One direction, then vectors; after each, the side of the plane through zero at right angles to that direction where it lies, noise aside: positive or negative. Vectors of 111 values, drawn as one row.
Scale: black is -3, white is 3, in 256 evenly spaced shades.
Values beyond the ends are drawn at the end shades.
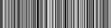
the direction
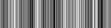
negative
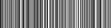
positive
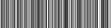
positive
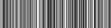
negative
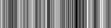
negative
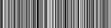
positive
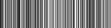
positive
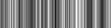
positive
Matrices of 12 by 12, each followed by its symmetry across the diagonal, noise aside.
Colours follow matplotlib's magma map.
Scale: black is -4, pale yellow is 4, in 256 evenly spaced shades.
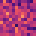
neither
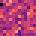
neither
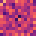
symmetric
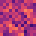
symmetric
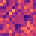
symmetric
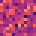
symmetric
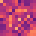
symmetric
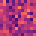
neither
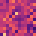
neither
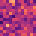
neither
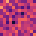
symmetric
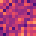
symmetric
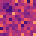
symmetric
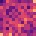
symmetric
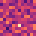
neither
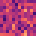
neither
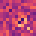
symmetric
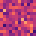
neither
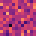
neither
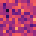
neither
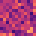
symmetric
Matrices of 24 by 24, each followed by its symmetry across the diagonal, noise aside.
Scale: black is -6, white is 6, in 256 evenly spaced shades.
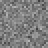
symmetric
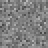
antisymmetric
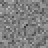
symmetric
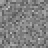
symmetric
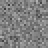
symmetric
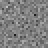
symmetric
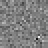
antisymmetric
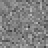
antisymmetric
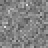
symmetric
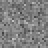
antisymmetric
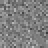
antisymmetric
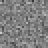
antisymmetric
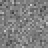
symmetric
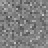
symmetric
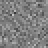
antisymmetric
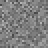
symmetric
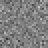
antisymmetric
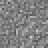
symmetric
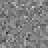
antisymmetric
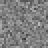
antisymmetric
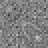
symmetric
